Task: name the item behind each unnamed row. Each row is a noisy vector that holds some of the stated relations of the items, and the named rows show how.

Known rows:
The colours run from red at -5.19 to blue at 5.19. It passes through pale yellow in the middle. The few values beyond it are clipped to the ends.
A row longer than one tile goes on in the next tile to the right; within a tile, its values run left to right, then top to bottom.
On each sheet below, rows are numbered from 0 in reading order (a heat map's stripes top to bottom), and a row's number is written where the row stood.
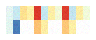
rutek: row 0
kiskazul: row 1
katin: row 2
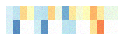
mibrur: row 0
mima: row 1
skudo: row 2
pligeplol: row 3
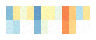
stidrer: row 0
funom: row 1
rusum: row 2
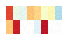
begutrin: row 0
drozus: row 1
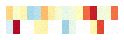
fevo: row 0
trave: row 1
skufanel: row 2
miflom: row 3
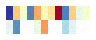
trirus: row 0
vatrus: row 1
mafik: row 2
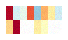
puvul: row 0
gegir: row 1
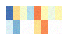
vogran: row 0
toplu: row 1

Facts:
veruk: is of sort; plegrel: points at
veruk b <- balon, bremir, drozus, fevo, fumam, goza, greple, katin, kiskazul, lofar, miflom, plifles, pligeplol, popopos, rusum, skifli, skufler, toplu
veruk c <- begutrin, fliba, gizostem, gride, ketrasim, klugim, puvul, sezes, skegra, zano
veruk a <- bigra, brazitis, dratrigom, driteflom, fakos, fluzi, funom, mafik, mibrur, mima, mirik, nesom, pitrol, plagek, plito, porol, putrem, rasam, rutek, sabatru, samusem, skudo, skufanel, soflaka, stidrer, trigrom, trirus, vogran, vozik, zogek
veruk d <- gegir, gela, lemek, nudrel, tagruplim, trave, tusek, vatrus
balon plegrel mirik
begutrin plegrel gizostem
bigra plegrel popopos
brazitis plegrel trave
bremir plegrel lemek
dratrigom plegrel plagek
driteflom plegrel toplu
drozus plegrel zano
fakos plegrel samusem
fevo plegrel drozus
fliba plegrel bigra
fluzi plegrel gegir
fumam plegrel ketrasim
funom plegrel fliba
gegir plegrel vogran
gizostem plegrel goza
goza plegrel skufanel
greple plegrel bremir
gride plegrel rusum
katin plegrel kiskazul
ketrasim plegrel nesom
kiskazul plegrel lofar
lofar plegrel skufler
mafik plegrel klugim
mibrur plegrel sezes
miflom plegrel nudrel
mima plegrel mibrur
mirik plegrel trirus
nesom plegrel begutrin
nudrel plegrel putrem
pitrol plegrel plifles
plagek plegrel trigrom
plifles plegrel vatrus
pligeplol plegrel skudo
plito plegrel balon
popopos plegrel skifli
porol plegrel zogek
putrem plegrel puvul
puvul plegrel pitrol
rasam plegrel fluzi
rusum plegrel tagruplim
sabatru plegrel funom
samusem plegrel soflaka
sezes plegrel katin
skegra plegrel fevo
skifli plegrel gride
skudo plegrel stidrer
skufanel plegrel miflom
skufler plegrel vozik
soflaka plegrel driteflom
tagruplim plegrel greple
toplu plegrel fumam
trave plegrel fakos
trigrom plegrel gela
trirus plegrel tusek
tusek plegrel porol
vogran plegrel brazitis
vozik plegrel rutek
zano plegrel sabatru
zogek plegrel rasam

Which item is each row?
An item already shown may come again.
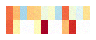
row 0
bremir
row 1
zano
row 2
ketrasim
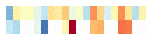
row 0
soflaka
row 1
rutek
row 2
zano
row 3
skifli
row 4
gride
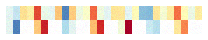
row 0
rutek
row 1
begutrin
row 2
mafik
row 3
ketrasim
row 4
skegra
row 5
stidrer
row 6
fumam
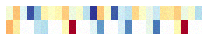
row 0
balon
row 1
driteflom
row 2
zano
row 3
plito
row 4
mibrur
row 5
rutek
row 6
zano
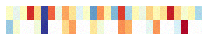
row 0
pitrol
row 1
dratrigom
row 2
popopos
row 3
tusek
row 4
sezes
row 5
nudrel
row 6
fevo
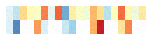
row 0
vozik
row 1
lemek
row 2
samusem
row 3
klugim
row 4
fumam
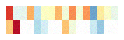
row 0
gizostem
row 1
nesom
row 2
tagruplim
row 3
fakos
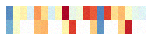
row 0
sabatru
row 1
skifli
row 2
plifles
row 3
gela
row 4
fliba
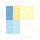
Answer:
bigra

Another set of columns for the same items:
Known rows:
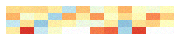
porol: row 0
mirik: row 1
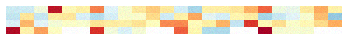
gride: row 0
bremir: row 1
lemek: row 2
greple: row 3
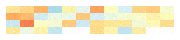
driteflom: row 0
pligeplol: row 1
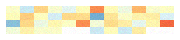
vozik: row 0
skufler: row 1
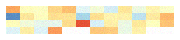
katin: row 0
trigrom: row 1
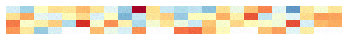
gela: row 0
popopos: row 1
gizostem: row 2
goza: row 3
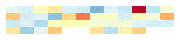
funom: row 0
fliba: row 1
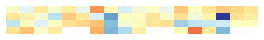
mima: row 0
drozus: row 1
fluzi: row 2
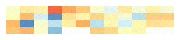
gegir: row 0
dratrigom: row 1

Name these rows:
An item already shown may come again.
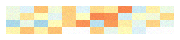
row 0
mibrur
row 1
soflaka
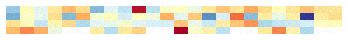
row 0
ketrasim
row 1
fliba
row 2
tagruplim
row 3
fluzi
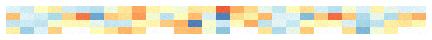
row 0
funom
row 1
sezes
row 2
gegir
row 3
funom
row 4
sabatru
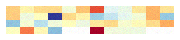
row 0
rasam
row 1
greple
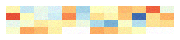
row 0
putrem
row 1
vogran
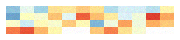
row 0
begutrin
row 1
skufanel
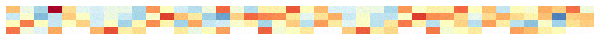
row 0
skifli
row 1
nesom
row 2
bigra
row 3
fakos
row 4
nesom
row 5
fakos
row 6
vogran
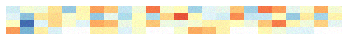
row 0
zano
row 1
fumam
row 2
putrem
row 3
toplu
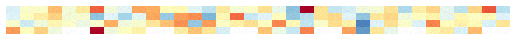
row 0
skegra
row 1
rusum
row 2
nudrel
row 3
popopos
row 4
zano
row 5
plifles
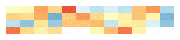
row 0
brazitis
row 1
puvul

